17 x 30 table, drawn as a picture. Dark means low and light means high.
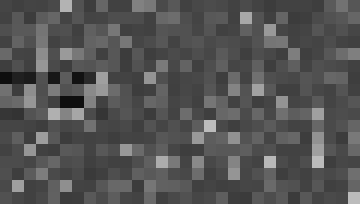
The top middle is the calmest part. Values change most from cell to cell in the middle left. There are no regular stripes. There is no overall slope. In the middle left lies a patch that is rougher than the rest. The values are skewed, with a long tail toward high values. No single row or column stands out from its neighbours. Overall the values sit about 30% of the way up the scale.
